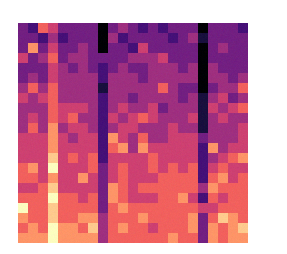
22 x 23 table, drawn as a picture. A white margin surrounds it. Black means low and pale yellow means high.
Slope: up to the bottom. Odd lines: columns 4, 9 and 19. Ninth with the highest average: bottom left.
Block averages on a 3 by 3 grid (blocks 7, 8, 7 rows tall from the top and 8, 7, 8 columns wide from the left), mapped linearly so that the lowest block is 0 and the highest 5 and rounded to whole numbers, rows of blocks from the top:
100 | 322 | 544
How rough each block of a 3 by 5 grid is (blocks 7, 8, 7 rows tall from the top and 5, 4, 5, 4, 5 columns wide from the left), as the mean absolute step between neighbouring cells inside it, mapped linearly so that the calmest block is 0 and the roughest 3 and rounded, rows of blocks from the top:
3 1 1 1 1
2 1 2 0 2
2 2 1 0 2
